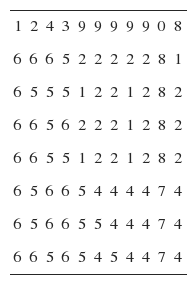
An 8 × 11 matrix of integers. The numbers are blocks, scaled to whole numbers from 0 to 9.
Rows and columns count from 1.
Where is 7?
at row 6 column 10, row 7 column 10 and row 8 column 10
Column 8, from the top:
9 2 1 1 1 4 4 4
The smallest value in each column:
1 2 4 3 1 2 2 1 2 0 1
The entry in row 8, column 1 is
6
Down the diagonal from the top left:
1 6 5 6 1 4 4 4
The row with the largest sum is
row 1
